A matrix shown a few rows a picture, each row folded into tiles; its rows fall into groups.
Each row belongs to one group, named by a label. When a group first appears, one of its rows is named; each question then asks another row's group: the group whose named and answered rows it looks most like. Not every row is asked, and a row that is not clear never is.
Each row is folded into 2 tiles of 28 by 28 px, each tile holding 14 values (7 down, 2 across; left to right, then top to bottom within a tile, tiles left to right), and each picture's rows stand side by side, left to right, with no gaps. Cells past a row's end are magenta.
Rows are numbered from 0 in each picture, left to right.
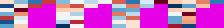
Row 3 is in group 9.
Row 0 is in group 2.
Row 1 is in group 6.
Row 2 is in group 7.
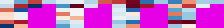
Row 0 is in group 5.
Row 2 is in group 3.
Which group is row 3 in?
6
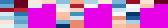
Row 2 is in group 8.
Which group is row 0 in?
8
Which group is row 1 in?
6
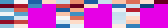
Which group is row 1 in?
6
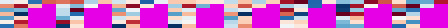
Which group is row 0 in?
6
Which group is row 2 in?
6
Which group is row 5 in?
8
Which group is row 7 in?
7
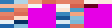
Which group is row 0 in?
7
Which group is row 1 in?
3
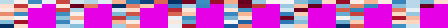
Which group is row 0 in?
6
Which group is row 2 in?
2
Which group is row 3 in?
8
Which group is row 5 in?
2
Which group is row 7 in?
2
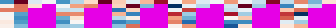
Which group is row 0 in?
8
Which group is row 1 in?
7
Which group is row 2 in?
7
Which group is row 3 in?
8
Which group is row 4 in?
7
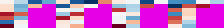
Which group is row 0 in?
9
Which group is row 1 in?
2
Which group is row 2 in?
9
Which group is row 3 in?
2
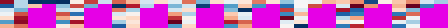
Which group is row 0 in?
9
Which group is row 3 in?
8
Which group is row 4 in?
5
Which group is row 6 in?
3
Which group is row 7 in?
3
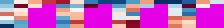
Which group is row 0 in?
7
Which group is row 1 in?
9
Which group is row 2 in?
5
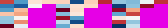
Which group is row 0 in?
9
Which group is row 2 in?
2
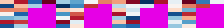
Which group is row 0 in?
8
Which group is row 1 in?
2
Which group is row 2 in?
8
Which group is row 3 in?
3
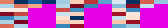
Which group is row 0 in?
9
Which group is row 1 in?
5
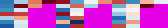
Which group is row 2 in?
9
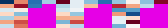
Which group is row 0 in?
6
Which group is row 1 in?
9
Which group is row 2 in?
6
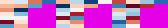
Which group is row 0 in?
5
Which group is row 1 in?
2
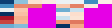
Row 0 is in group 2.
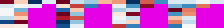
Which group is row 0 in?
9
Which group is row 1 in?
7
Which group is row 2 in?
9
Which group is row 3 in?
2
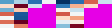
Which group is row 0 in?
6
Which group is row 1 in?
5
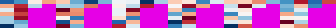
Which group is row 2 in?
9
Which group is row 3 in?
3
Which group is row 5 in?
8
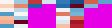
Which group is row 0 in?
5
